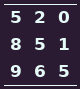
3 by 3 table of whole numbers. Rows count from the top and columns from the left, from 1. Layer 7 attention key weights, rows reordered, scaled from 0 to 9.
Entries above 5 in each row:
0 1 2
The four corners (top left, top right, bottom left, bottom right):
5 0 9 5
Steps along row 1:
down down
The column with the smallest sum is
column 3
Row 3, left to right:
9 6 5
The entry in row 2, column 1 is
8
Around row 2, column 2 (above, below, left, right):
2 6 8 1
